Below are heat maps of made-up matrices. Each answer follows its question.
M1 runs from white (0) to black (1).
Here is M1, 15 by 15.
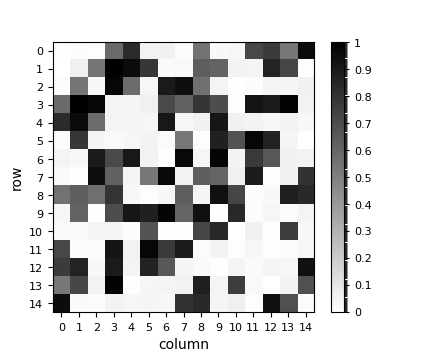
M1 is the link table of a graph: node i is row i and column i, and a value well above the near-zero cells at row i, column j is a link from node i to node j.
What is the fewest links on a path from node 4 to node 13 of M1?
2
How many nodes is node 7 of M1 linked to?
8
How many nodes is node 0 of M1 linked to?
7
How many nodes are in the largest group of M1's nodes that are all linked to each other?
4
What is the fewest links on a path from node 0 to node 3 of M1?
1
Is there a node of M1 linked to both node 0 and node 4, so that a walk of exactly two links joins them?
no
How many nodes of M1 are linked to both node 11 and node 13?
2
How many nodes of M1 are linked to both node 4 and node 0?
0
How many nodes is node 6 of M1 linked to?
7
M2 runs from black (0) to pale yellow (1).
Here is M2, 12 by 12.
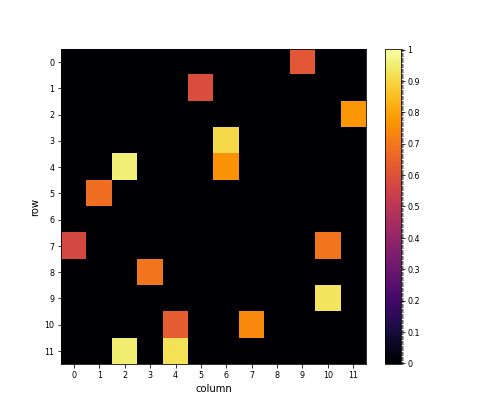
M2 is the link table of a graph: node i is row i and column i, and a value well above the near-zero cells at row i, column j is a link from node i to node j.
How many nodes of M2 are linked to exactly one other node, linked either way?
3
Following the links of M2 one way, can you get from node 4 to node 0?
no
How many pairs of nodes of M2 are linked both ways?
3
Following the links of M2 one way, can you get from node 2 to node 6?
yes
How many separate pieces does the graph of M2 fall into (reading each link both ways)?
2
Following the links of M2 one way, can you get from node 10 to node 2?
yes
